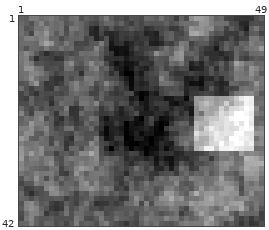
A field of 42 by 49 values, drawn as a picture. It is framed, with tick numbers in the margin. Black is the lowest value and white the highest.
Ninth with the lowest average: centre. Stripes: none. Ninth with the highest average: middle right. Roughest part: middle right. Odd patch: higher, in the middle right.
